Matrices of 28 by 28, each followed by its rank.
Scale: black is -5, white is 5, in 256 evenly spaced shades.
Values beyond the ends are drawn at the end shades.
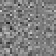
five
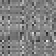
three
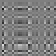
one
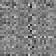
five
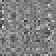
five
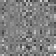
three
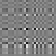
one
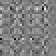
three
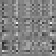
three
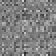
five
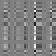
one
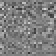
five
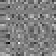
three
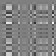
one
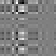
one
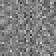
five
